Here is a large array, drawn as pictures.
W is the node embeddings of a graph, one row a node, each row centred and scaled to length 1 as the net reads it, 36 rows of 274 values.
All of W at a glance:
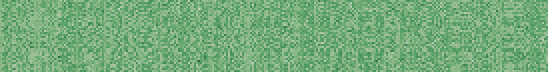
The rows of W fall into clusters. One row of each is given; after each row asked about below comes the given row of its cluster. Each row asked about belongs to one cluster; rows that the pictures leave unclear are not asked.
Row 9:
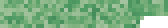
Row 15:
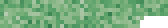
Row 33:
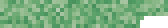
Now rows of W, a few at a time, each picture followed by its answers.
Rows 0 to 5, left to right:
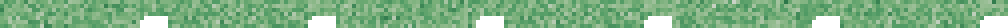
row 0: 15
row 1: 33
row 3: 33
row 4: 9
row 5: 33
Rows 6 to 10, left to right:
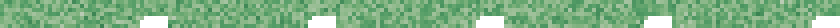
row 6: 15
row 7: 33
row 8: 15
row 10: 15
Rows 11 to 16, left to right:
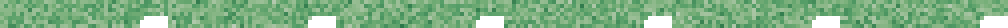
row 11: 9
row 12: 9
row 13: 15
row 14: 33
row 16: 33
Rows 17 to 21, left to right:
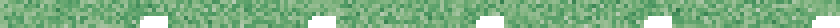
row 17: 9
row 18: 33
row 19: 9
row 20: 9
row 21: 33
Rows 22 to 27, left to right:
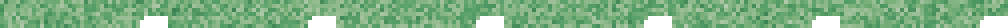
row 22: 15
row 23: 33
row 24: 9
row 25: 9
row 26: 15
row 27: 15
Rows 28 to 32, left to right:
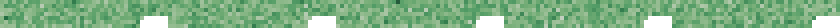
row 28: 9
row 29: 15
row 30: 9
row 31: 15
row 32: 33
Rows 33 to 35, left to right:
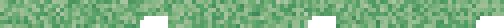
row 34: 15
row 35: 33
